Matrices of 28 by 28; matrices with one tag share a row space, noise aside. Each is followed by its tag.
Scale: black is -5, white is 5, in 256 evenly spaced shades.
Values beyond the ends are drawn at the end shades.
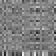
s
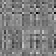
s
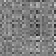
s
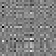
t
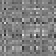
s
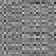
s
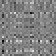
t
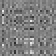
t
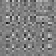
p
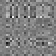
p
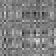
s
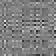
s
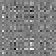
t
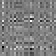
t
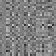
p
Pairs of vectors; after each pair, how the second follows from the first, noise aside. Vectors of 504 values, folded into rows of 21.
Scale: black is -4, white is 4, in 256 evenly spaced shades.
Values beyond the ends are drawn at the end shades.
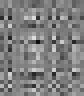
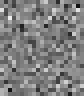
shuffled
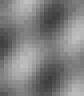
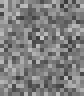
shuffled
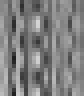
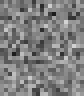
shuffled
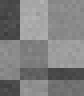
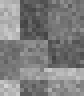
negated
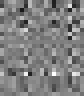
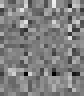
negated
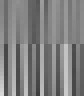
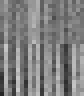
negated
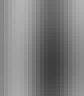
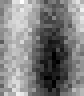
scaled up
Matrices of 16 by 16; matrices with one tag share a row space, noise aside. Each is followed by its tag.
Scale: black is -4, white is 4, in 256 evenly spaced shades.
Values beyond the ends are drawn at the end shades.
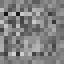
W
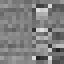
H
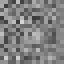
W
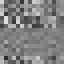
W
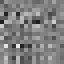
W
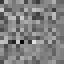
W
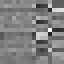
H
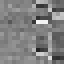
H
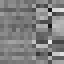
H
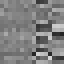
H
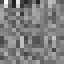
W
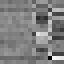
H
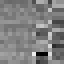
H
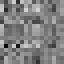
W
